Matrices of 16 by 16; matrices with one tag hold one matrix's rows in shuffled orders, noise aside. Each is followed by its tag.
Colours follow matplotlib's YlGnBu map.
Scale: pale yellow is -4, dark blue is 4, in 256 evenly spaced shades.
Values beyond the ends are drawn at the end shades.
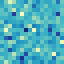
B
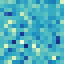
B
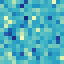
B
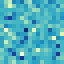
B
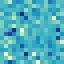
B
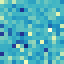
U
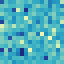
U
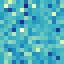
B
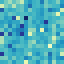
U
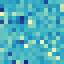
U
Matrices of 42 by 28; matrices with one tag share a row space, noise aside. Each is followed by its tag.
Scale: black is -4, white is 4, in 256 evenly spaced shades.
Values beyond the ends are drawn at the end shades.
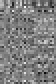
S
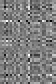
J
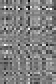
J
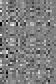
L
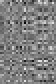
S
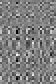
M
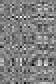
S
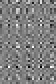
M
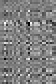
J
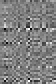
J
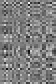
J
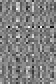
M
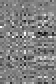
S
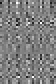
M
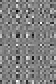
M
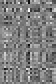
J
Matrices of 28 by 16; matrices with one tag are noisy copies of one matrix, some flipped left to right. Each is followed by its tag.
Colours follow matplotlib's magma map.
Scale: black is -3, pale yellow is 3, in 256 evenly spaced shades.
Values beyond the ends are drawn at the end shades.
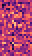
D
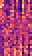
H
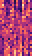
H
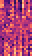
H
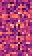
D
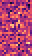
D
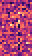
D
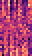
H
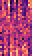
H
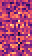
D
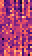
H
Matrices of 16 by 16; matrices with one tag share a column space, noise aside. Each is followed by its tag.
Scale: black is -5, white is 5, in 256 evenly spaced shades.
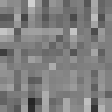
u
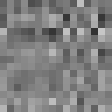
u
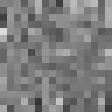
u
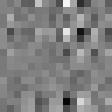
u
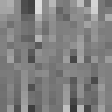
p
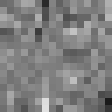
u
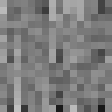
p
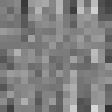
p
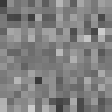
u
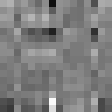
u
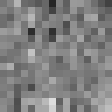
u
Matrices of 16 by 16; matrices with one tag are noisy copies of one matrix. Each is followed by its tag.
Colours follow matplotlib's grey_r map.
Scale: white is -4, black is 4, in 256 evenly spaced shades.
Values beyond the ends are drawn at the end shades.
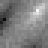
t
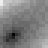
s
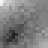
s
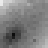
s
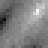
t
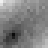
s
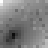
s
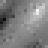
t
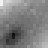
s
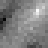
t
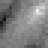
t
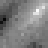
t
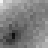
s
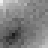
s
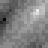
t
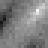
t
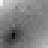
s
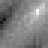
t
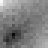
s
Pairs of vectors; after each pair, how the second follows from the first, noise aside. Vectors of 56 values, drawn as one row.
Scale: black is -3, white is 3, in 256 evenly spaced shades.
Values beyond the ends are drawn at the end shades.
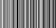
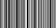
shuffled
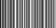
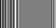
partly zeroed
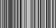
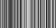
copied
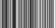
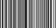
shuffled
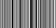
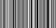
shuffled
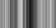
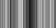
copied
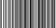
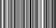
sign-scrambled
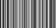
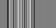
partly zeroed
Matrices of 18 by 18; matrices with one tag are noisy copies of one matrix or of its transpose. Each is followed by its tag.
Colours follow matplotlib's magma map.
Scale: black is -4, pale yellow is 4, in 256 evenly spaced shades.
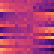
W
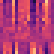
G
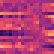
G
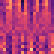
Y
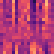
G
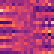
Y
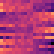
W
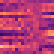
G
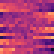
W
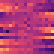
W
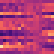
G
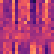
G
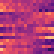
W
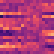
G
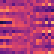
Y
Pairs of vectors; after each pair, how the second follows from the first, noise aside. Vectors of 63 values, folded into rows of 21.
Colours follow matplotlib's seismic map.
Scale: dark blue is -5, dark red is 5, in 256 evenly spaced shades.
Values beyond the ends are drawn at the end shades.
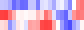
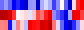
scaled up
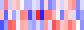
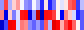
scaled up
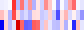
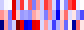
scaled up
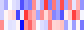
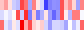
sign-scrambled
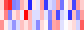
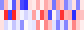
shuffled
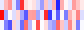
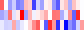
shuffled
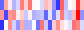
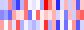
shuffled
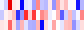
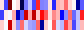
scaled up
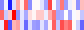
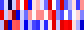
scaled up
